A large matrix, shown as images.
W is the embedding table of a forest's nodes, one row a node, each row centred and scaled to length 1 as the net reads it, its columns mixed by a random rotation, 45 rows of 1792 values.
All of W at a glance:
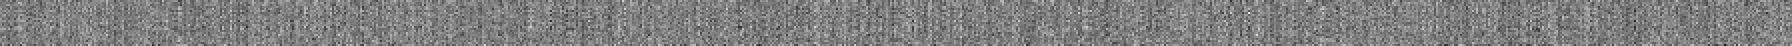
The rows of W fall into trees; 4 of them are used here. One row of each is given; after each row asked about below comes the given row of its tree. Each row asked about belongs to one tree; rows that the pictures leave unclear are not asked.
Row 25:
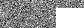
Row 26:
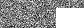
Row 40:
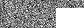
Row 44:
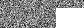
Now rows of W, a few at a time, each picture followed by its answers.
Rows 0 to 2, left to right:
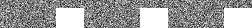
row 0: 25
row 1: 25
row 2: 26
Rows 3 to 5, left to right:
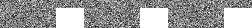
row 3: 25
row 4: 26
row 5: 25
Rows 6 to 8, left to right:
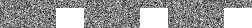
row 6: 40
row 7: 44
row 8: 40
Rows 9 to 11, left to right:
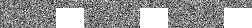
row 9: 40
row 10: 26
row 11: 26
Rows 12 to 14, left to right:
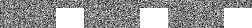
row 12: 40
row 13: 40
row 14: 26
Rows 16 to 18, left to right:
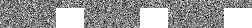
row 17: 44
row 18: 25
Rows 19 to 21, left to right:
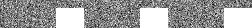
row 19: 40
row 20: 26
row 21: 26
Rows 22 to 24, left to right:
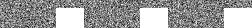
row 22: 25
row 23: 40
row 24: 40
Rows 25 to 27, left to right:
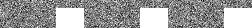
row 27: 26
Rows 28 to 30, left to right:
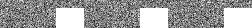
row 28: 26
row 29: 26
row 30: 25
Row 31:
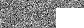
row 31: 26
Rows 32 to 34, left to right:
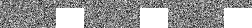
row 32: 44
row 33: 25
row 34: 25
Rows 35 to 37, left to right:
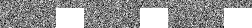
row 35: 25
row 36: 44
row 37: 26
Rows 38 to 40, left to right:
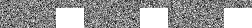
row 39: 40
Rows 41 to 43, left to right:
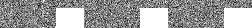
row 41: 44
